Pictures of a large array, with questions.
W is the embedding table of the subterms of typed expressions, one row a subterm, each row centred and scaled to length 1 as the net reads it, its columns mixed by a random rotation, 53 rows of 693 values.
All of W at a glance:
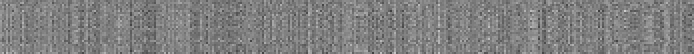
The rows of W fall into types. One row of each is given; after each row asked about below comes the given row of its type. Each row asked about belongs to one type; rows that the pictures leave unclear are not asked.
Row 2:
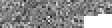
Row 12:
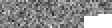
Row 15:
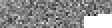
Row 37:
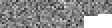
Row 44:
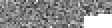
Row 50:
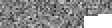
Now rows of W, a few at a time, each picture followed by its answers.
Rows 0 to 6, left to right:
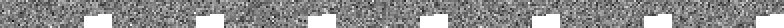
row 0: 12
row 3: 44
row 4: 50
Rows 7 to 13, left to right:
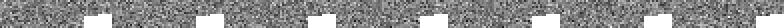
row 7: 2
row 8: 12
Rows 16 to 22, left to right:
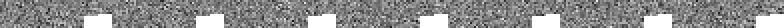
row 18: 37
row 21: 44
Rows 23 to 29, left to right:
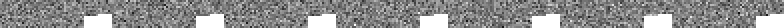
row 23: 37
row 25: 37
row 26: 37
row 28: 44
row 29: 15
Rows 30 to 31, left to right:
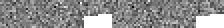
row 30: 50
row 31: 44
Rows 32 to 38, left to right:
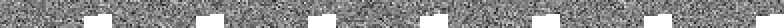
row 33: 12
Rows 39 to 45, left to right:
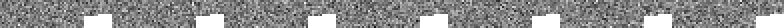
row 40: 50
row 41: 50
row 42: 37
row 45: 2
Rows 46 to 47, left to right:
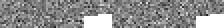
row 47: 15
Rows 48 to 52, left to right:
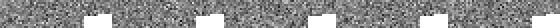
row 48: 15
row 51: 15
